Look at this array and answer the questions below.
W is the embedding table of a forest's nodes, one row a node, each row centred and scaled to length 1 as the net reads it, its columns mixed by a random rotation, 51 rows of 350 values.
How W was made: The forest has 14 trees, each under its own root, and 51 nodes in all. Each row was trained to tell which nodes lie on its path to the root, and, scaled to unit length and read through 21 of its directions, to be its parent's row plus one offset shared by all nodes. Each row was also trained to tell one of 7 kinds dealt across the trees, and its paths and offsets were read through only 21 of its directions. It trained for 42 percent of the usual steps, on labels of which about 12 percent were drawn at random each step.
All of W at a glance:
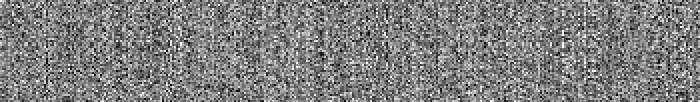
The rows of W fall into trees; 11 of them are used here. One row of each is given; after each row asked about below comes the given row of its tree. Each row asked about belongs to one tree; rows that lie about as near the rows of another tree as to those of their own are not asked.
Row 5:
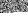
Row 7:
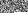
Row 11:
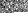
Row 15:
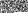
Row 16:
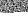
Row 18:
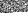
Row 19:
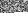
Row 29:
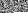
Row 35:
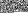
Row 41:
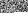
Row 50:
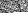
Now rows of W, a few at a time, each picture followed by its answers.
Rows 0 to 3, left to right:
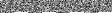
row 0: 18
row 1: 35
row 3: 11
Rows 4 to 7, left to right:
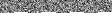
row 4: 7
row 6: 7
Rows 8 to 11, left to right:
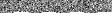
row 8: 5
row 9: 16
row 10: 35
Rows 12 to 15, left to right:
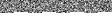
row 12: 7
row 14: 35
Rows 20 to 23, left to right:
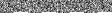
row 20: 18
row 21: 15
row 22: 15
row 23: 5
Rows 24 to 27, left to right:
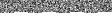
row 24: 19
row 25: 19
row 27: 15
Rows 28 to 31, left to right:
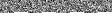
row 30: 7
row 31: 29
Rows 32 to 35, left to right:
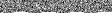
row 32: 18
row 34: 41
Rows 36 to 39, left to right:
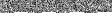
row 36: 15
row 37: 19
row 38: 5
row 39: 29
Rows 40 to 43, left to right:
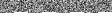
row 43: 11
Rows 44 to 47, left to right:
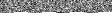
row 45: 50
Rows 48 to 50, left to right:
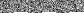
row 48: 50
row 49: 19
